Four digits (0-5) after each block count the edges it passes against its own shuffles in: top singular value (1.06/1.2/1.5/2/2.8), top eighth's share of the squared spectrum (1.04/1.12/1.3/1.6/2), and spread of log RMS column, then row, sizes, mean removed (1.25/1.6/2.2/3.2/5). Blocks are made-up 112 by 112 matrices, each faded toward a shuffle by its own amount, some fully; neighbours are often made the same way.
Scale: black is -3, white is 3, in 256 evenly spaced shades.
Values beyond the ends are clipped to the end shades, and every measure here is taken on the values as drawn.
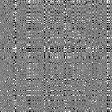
5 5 4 4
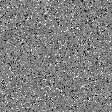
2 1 1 0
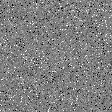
1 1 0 0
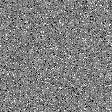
3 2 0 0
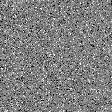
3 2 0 0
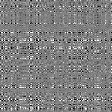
5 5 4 4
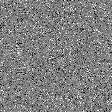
3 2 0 1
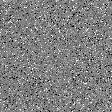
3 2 0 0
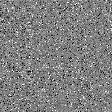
3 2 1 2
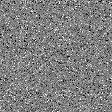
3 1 0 1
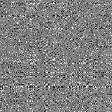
4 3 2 3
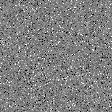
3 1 0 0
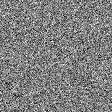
1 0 0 0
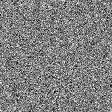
2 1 0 0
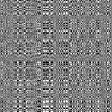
5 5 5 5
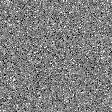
2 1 0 0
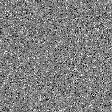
3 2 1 1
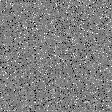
3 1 0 0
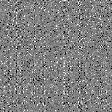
4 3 2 2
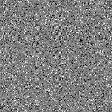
4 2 1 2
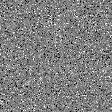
3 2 0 0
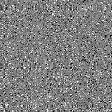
4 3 1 2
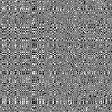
5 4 4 4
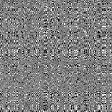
5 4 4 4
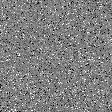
2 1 0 0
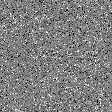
2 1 0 0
